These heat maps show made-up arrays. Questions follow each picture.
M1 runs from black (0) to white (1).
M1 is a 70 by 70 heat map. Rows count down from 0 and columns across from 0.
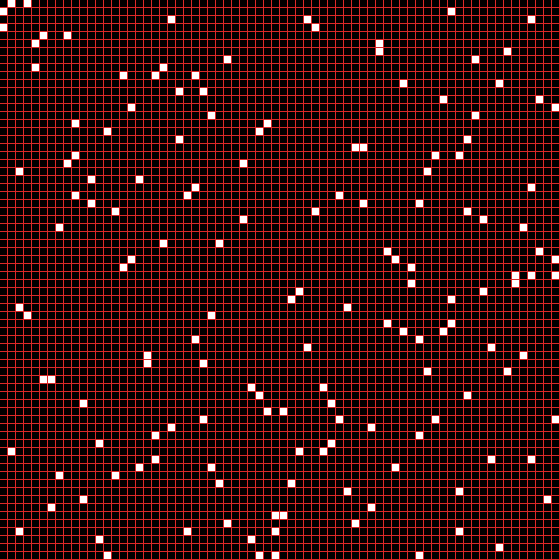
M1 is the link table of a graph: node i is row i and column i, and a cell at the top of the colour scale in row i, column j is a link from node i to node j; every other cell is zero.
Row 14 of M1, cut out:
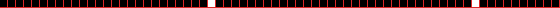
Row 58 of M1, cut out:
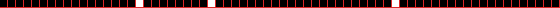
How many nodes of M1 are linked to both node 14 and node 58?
1
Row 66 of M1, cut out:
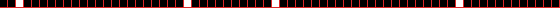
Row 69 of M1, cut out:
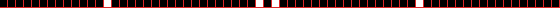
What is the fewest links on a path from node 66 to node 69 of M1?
2
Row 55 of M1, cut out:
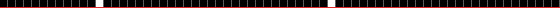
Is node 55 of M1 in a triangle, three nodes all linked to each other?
no
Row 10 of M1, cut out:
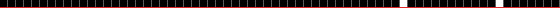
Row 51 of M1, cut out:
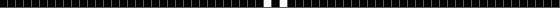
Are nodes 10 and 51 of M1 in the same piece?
yes
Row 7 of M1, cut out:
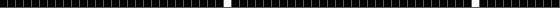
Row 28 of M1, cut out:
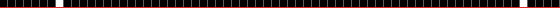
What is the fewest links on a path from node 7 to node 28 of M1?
1
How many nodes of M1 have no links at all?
1
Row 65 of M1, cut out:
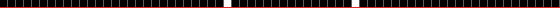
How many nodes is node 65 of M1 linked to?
2
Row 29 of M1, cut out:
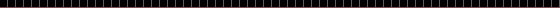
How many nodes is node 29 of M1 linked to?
0
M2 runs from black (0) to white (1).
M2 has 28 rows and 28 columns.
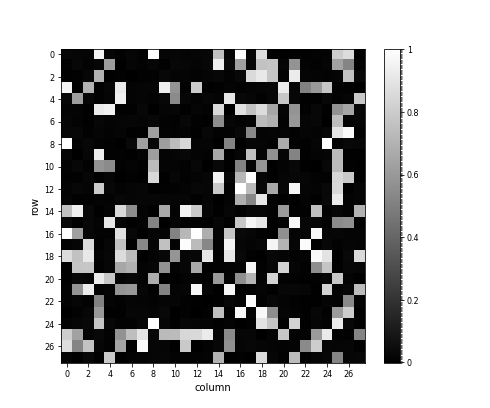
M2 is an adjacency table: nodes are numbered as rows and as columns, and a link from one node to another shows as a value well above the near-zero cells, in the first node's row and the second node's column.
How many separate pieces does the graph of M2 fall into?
1
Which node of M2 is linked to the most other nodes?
node 25
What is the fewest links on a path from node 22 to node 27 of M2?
4
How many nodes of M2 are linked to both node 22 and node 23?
2
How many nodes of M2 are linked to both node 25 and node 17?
8
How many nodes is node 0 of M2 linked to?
7
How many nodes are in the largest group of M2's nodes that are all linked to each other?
3
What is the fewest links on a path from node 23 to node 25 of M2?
1
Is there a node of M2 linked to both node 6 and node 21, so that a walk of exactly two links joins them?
no
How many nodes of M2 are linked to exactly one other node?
0
